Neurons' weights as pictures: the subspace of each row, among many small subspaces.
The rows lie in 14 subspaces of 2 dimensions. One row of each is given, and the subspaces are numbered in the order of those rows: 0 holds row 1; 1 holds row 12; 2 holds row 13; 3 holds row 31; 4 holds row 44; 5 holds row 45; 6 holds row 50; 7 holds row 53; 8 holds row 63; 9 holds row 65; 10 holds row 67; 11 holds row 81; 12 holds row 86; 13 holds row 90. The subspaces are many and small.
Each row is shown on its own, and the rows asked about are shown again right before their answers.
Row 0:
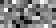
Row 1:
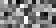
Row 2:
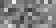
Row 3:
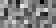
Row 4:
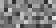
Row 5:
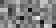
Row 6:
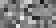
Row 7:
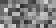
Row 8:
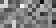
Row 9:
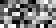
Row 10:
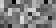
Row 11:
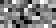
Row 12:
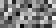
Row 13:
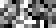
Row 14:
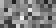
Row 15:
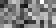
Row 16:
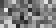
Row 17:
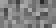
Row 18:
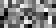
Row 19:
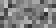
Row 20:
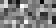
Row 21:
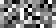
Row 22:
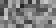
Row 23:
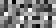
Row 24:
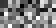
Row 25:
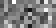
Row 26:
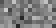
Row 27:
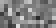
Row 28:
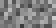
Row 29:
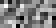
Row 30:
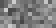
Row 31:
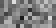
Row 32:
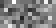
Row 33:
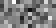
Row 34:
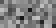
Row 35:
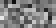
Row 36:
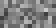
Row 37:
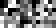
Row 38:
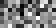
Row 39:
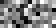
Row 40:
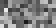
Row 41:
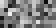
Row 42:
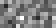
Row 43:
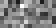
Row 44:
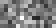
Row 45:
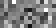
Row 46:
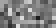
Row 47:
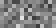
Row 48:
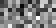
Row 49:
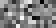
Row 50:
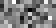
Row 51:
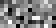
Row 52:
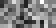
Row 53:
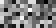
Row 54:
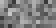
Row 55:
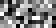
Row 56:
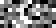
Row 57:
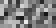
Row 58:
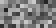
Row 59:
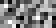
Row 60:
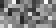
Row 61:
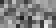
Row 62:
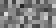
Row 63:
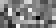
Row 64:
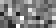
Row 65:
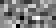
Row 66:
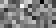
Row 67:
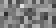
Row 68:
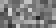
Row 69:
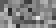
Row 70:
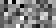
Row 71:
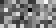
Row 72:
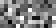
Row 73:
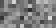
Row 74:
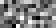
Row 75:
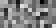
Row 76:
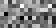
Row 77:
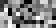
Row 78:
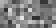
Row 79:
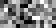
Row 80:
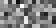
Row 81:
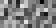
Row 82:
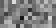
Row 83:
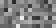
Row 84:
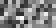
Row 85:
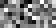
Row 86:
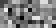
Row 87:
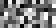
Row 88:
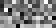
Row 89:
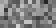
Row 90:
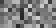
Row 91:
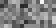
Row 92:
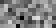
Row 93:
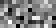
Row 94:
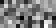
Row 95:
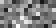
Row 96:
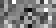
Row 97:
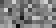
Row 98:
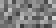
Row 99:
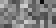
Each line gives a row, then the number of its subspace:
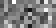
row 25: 5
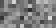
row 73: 7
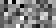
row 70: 0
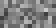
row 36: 3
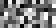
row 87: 10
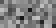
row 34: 11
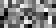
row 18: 3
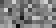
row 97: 10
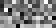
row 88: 1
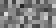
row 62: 10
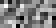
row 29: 4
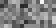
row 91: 2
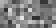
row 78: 12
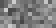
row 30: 5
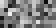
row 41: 6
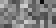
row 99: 2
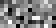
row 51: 12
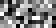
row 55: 12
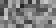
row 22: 1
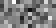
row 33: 6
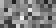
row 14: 3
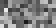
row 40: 3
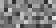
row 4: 1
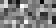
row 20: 4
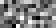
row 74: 9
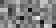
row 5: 11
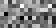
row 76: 13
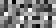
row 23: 10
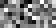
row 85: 9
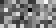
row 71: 7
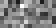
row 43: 12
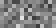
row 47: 13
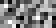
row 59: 4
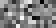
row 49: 9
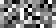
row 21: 13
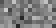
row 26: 10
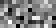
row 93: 12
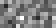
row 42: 4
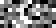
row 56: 0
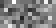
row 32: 5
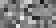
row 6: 9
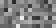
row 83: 10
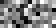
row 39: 0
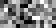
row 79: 4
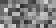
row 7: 7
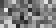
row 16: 3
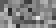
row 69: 8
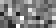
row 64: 8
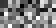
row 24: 13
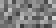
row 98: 1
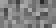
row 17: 11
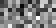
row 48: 13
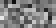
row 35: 7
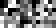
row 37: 6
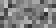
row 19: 5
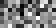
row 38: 13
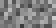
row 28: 1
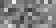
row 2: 5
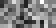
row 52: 2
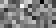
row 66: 9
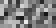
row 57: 11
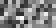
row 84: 11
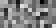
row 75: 11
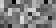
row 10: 6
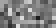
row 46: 8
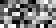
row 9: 7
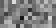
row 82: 3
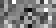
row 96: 5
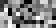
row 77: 8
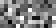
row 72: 12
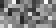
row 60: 6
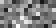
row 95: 0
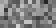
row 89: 1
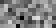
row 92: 4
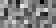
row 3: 11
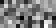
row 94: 2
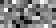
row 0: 0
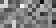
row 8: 9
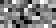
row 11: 0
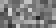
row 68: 8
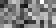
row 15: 2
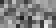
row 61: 2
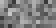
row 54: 6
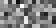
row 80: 0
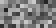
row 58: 7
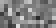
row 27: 8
